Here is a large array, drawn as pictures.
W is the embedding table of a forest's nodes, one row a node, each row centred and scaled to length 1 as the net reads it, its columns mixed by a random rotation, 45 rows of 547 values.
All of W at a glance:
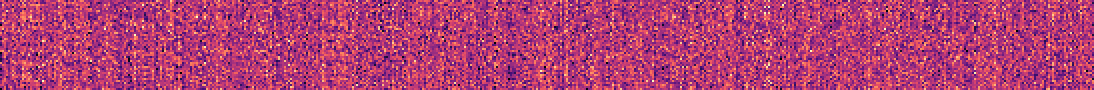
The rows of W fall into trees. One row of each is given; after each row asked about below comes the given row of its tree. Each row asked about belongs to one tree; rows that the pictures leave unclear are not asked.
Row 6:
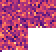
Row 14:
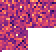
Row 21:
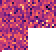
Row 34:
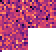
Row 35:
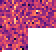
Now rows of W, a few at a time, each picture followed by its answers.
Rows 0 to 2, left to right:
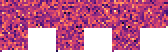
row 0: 6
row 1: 34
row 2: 14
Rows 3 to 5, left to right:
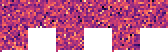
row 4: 21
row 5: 35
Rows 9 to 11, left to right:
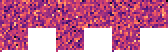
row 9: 6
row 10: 14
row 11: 34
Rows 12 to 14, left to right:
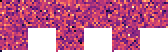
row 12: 34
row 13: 14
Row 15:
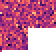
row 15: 35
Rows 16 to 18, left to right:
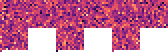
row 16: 6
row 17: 34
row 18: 21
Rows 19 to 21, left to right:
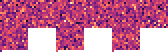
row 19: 34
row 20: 6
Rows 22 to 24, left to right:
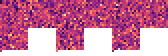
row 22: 21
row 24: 6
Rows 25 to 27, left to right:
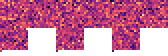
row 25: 14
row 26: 34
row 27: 34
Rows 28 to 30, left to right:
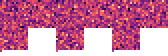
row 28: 21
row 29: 21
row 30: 35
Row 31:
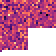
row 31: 6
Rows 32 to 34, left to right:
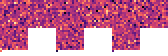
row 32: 6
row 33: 34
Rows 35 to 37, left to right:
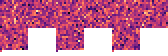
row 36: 34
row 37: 35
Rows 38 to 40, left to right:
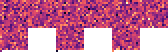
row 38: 6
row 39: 34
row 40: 6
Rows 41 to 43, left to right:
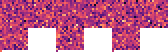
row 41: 21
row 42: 6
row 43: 21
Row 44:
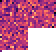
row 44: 21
